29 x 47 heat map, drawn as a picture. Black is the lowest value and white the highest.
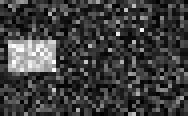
Most values sit low, with a long tail of high ones. The ninth with the highest average is the middle left. No single row or column stands out from its neighbours. In the middle left lies a patch that is higher than the rest.
